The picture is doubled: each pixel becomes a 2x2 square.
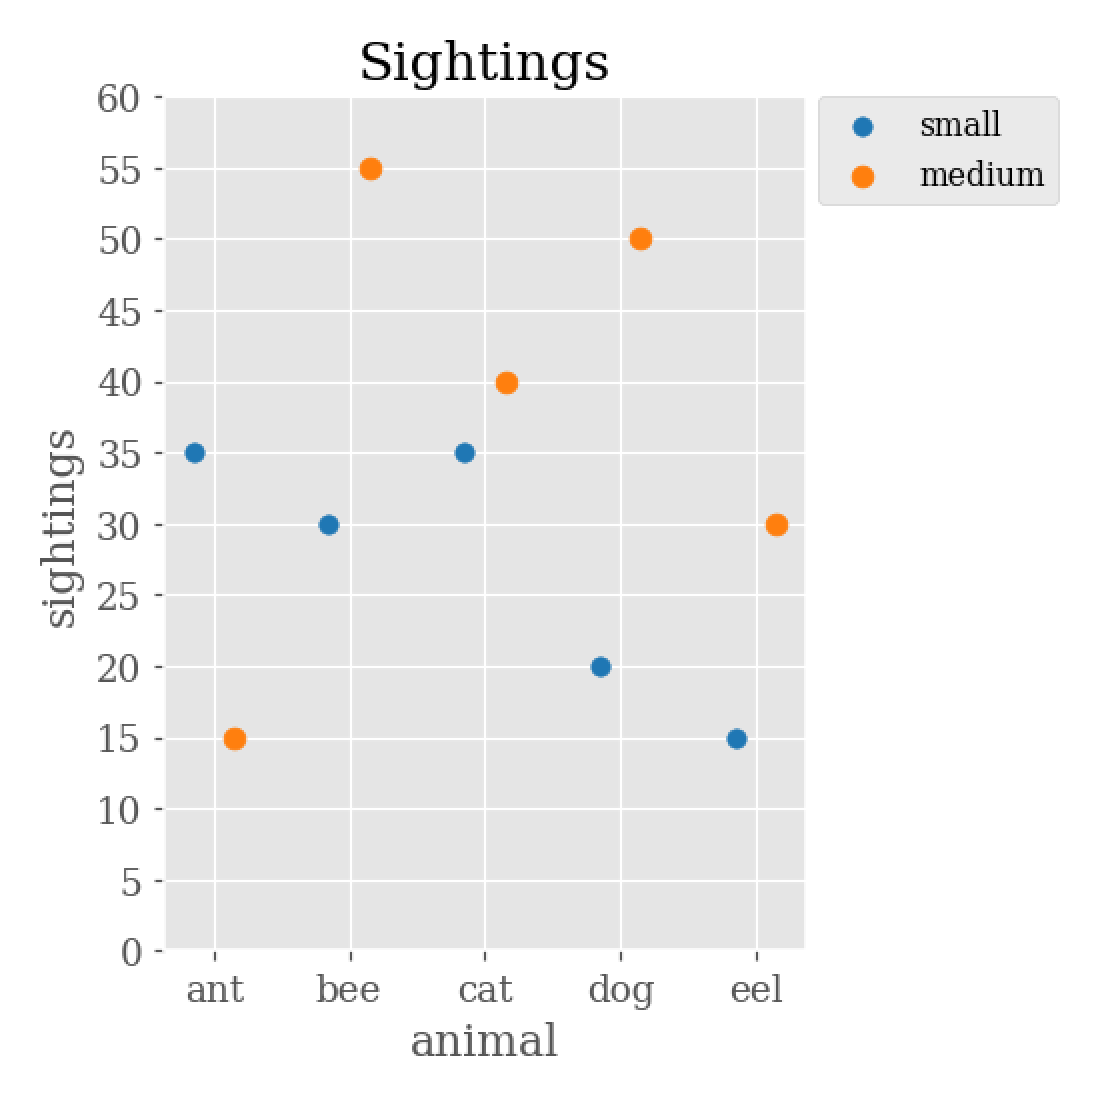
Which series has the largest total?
medium
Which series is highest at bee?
medium
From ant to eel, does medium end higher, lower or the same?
higher
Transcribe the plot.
Title: Sightings
x-axis: animal, ticks ant bee cat dog eel
y-axis: sightings, ticks 0 5 10 15 20 25 30 35 40 45 50 55 60
Legend: small, medium
Values:
small: 35 30 35 20 15
medium: 15 55 40 50 30
